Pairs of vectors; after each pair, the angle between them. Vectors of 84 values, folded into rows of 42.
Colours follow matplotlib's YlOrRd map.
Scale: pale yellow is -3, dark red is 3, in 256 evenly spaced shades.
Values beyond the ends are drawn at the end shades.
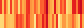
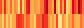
nearly parallel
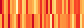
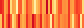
nearly parallel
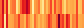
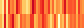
nearly opposite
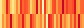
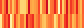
orthogonal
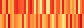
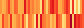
partly aligned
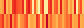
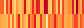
nearly opposite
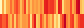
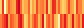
partly aligned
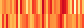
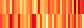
partly opposed
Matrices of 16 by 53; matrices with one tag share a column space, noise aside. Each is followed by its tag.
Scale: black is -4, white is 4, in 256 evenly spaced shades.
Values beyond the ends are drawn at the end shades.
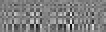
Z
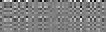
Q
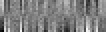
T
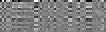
Q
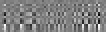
Z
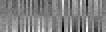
T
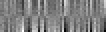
T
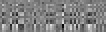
Z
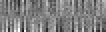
T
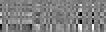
Z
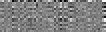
Q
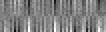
T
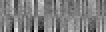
T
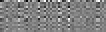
Q
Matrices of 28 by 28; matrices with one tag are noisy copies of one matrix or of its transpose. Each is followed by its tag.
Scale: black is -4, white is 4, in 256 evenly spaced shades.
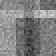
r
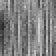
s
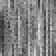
s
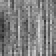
s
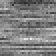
s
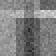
r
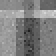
r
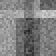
r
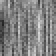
s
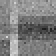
r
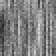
s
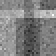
r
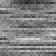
s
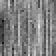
s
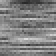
s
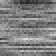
s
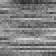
s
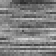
s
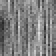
s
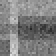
r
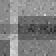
r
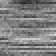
s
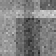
r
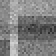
r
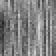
s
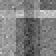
r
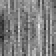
s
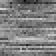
s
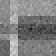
r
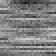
s
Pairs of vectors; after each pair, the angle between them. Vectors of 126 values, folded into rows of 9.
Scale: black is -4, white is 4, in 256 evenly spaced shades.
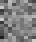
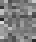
nearly opposite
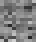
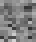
nearly parallel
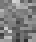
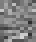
orthogonal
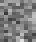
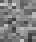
partly aligned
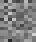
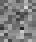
partly aligned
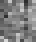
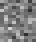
orthogonal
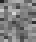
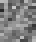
partly opposed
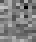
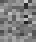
partly aligned
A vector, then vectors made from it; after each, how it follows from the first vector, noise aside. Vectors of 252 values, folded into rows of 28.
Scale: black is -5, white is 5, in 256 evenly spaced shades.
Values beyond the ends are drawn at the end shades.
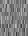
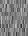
copied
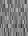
sign-scrambled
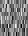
scaled up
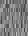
sign-scrambled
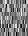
scaled up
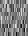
scaled up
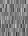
copied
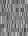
sign-scrambled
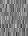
copied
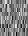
scaled up
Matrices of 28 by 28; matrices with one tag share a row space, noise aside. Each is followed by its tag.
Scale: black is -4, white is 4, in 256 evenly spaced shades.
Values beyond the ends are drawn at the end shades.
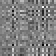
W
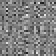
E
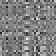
E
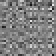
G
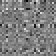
E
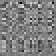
G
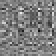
G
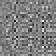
W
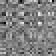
G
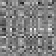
G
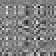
E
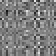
E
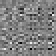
G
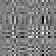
W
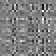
W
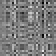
W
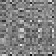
G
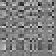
G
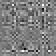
W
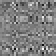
W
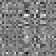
E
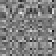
G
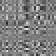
E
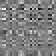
G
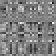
G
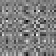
E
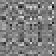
G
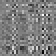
W
